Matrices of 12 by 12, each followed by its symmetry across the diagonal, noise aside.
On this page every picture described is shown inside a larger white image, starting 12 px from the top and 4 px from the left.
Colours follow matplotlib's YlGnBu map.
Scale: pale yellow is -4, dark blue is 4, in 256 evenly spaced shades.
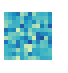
antisymmetric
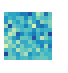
neither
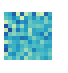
antisymmetric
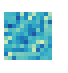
symmetric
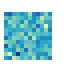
neither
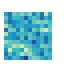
neither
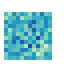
symmetric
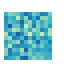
antisymmetric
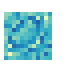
symmetric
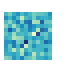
antisymmetric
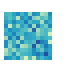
symmetric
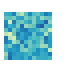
neither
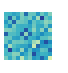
symmetric
